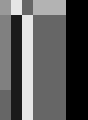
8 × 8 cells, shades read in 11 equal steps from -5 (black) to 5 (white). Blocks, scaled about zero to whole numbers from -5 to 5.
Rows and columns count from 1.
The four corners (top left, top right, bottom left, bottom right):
1 -5 -1 -5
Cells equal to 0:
5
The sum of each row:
0 -13 -13 -13 -13 -13 -14 -14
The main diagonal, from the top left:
1 -4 4 -1 -1 -1 -5 -5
